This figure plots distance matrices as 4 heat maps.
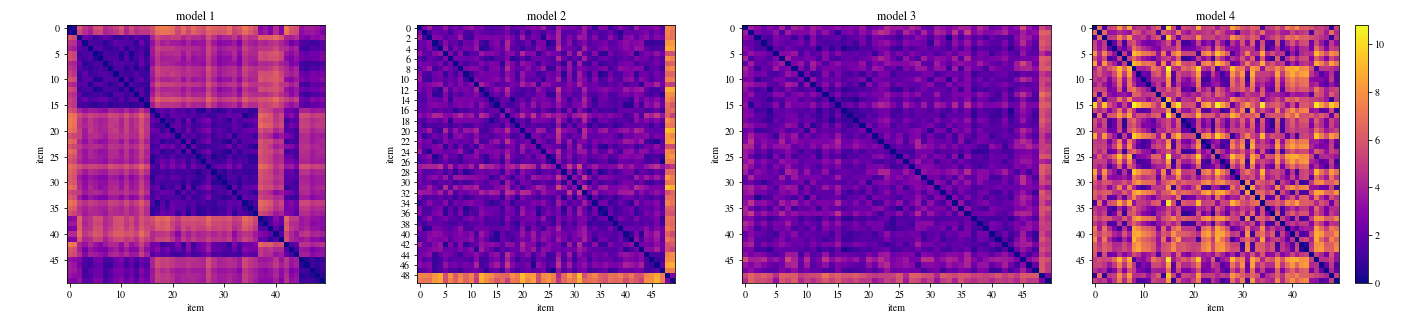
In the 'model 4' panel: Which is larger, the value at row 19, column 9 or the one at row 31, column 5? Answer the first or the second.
the second
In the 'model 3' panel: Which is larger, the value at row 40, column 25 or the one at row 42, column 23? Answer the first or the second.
the first
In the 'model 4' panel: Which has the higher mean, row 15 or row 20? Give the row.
15
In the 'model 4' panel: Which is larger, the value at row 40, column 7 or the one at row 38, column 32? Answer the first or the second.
the second
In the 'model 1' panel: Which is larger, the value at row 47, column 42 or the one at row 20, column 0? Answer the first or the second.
the second
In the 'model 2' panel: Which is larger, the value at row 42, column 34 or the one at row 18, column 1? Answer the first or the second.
the first
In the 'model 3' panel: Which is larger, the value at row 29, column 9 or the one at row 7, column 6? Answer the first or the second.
the second
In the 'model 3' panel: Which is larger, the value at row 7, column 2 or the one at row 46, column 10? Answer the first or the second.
the second
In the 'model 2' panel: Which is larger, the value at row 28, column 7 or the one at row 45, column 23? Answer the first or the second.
the second
